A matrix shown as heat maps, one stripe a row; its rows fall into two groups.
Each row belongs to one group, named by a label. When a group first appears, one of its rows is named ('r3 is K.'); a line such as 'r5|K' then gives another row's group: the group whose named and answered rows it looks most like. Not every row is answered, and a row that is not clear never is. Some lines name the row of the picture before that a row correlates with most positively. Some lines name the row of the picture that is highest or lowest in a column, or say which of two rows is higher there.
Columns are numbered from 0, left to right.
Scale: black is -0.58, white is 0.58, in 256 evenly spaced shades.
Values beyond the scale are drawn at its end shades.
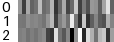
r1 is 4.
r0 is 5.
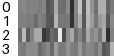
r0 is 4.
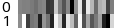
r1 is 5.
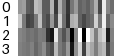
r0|5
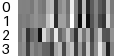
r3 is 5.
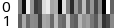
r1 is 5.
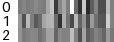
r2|4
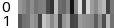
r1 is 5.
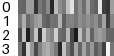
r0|5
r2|5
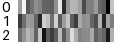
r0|5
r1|5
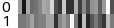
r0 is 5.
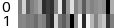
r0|5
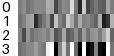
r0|4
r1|5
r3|4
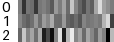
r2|5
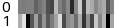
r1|5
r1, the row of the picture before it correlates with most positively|2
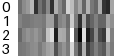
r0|5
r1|4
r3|4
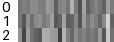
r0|4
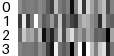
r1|5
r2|5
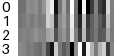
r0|4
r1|4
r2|4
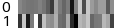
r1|5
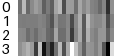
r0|5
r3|5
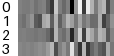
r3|4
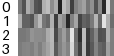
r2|4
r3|4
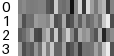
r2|5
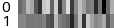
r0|5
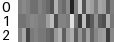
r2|5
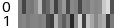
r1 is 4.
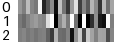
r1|4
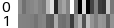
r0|4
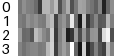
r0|5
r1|4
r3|4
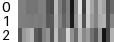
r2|5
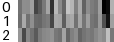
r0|5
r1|5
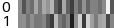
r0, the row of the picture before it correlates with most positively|2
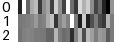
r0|5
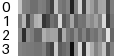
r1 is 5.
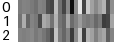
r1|5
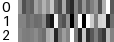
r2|4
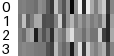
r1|5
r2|5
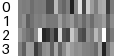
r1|5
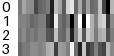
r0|5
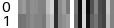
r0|4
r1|4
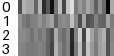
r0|5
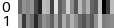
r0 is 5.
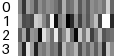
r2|5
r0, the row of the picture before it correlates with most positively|1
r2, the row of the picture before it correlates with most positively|0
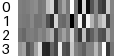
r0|4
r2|4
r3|5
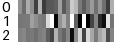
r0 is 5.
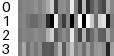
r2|4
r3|5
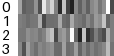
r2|4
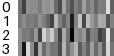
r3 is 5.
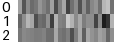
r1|5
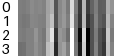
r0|4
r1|4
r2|4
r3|4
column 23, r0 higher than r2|Yes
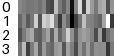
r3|5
